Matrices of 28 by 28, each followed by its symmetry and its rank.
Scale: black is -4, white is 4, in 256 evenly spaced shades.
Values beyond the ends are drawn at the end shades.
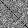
symmetric, full rank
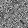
symmetric, full rank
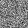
symmetric, full rank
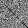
symmetric, full rank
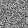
neither, full rank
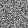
neither, full rank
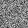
neither, full rank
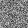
neither, full rank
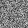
neither, full rank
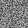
neither, full rank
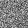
neither, full rank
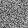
neither, full rank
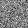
neither, full rank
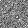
symmetric, full rank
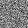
neither, full rank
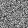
neither, full rank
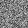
neither, full rank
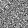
symmetric, full rank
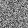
neither, full rank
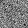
symmetric, full rank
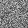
neither, full rank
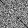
symmetric, full rank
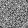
symmetric, full rank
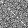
symmetric, full rank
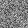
symmetric, full rank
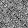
symmetric, full rank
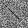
symmetric, full rank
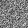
symmetric, full rank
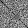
symmetric, full rank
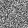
neither, full rank
